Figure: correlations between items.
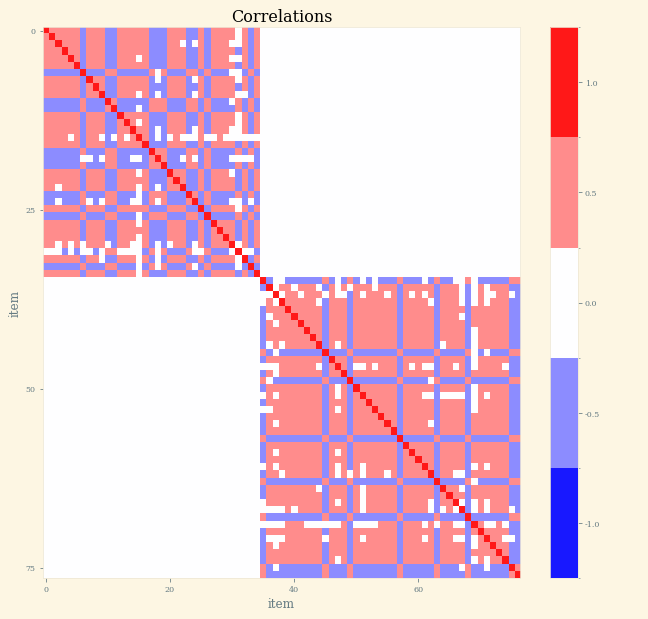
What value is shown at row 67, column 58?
0.5
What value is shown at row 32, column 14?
0.5
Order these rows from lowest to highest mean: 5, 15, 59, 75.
75, 15, 5, 59
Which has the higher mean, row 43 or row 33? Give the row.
43
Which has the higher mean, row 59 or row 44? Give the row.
59
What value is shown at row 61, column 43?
0.5
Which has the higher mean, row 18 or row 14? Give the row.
14
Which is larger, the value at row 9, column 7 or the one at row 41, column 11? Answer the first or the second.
the first
